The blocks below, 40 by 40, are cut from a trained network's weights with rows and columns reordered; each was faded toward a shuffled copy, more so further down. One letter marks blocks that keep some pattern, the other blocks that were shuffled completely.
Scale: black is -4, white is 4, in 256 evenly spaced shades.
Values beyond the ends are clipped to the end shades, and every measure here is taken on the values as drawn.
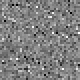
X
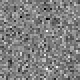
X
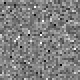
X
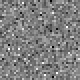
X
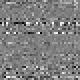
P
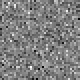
X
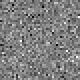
X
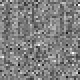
P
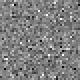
X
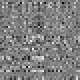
P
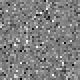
X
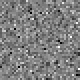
X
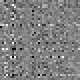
P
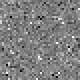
X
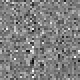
P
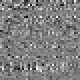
P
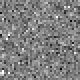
X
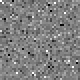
X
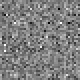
P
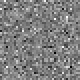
P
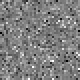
X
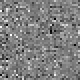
P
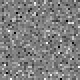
X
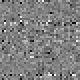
P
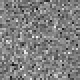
X
